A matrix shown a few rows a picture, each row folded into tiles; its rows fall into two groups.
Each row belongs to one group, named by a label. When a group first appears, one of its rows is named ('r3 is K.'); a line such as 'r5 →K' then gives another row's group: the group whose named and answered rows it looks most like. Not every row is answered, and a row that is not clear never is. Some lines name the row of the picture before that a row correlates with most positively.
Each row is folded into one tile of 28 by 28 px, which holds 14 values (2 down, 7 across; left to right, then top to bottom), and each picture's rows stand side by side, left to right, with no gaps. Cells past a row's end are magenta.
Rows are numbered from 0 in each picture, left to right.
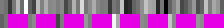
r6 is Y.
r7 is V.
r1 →V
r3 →V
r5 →V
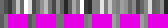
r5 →V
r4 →V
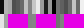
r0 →Y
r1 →V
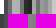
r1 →Y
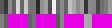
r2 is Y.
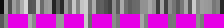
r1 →V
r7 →V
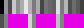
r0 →Y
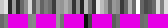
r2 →V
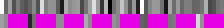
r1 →Y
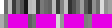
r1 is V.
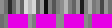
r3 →V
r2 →V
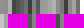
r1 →Y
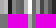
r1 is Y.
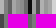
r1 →Y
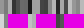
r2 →Y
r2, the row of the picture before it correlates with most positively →1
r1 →Y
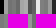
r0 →Y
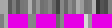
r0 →V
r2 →Y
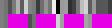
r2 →Y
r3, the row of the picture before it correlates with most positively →1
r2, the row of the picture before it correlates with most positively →3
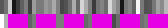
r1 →Y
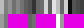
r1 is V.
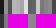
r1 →V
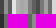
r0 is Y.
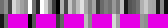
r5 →V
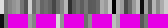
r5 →Y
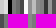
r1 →V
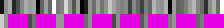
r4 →V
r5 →Y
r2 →V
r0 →Y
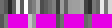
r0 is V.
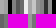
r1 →V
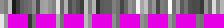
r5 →V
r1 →Y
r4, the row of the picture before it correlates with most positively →0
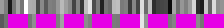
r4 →V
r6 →Y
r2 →V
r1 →V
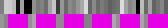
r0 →V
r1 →Y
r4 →V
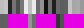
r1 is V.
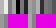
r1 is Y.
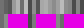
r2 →V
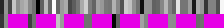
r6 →V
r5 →Y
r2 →Y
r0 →Y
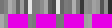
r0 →V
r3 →V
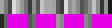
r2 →V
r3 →V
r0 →Y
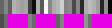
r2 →V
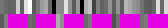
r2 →V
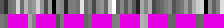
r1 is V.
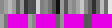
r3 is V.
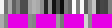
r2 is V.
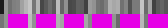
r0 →Y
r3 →Y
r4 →V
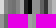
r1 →Y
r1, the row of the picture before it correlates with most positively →3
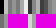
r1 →Y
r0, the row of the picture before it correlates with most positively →1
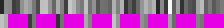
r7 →V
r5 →V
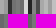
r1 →Y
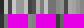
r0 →Y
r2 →Y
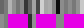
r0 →V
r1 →Y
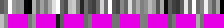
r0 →V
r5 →V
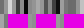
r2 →Y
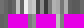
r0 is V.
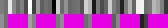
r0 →V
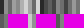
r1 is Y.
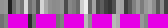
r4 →Y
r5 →V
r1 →Y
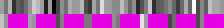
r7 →Y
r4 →V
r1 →V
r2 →Y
